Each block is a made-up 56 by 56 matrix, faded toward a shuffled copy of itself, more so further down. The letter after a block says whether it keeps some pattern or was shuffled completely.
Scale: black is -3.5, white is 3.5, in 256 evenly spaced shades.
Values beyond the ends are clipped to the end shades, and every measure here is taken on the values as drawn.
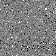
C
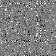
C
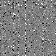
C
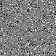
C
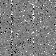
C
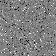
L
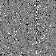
C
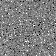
L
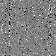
C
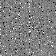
C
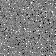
L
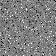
L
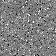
L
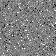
L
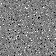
L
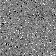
L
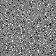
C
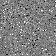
L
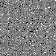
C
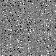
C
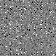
C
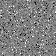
L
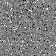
L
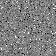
L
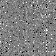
C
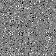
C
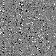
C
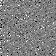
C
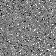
L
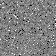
L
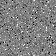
L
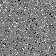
L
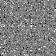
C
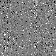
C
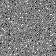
L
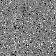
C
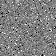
L
